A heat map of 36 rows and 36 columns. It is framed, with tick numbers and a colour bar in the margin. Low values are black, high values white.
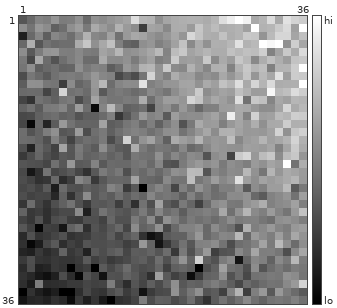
No row or column stands out. The ninth with the highest average is the top right. The field climbs toward the top right. The bottom left is the ninth with the lowest average. No regular stripes run through it.
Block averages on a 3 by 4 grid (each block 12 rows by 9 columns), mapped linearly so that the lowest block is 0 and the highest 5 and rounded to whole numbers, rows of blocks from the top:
2345 | 1234 | 0123
